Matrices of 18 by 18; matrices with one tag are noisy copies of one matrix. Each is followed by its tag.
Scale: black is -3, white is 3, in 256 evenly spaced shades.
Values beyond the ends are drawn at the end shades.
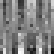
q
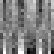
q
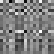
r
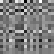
r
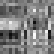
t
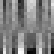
q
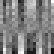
q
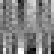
q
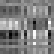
t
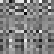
r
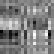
t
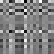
r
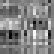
t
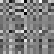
r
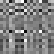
r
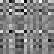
r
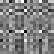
r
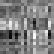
t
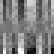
q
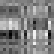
t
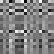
r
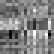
t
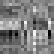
t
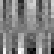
q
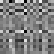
r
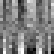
q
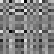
r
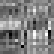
t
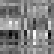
t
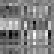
t
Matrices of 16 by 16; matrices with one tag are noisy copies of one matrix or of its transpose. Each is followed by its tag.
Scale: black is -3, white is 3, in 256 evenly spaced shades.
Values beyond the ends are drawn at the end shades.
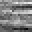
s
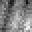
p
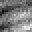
p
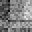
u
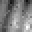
p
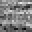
s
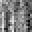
s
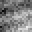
p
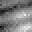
p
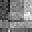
u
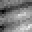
p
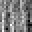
s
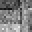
u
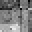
u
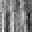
s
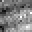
p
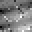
p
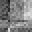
u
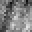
p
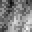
p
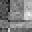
u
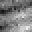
p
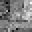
u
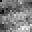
p
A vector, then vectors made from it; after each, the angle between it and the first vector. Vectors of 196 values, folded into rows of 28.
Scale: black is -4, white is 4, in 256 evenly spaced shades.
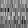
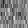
partly opposed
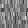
partly aligned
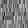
partly opposed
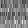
nearly opposite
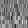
partly opposed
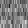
partly opposed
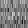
nearly parallel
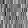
orthogonal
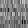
nearly parallel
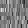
partly opposed
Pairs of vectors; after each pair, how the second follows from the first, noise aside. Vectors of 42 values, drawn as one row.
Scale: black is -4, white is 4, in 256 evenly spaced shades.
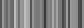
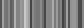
copied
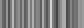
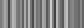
sign-scrambled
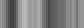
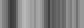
copied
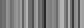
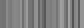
shrunk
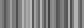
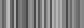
reversed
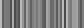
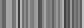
reversed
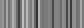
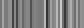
reversed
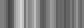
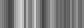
copied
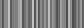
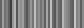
reversed
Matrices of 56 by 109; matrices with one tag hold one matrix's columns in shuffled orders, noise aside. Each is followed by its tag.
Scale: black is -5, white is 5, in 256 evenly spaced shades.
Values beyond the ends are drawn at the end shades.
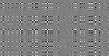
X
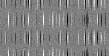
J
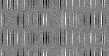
J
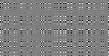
X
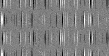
J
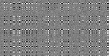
X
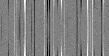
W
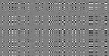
X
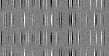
J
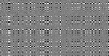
X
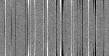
W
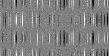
J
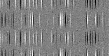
J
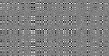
X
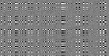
X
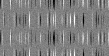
J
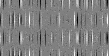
J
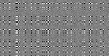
X
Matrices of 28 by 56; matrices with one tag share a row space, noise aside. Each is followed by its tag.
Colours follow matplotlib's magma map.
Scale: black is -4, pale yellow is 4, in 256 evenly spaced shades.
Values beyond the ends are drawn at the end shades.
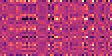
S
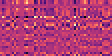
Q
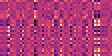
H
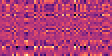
Q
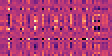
H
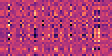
H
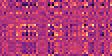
S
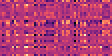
Q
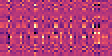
H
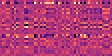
Q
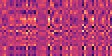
S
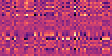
Q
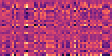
Q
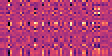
H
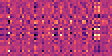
H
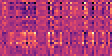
S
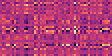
Q
